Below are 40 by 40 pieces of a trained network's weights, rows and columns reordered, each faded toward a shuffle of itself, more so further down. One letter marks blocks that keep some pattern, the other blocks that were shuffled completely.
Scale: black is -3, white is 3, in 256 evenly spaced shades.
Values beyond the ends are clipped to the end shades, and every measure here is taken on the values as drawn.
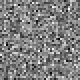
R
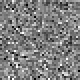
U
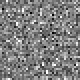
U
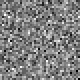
R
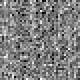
U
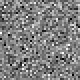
R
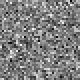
R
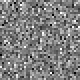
R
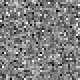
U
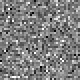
R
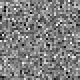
R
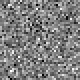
R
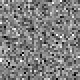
R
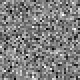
R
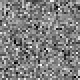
R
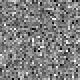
R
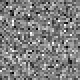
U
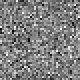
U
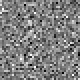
U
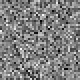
R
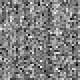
U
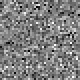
R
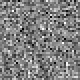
U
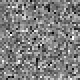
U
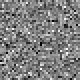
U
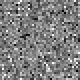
R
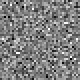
U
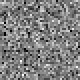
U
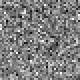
R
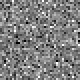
R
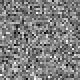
U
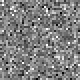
R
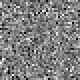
R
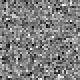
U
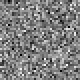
R
